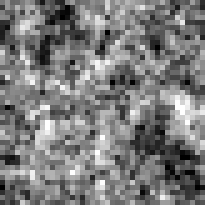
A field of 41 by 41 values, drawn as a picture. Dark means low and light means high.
No overall slope runs across the table. The field is mottled with small blotches. Neither half mirrors the other. No regular stripes run through it.
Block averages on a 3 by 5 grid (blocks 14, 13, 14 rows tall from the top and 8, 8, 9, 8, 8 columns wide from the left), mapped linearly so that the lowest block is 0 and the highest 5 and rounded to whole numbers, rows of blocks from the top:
30532
45435
34510
